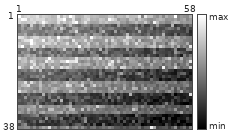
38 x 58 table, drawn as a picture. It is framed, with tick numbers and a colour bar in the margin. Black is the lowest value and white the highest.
Ninth with the lowest average: bottom right. Slope: up to the top left. Stripes: horizontal, repeating 5 times. Ninth with the highest average: top left.
